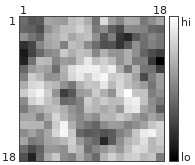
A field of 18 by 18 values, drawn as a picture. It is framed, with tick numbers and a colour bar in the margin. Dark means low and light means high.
Overall the values sit about 60% of the way up the scale. The halves do not mirror each other. The top right is the ninth with the lowest average. The field is mottled with small blotches.
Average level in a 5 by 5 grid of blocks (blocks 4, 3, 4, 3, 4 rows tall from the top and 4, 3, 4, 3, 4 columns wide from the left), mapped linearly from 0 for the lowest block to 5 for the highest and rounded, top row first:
14301 / 13530 / 52553 / 34243 / 14135
